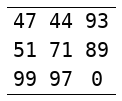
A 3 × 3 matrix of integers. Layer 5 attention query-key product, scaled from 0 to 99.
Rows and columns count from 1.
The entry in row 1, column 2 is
44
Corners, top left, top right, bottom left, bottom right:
47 93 99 0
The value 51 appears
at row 2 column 1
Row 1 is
47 44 93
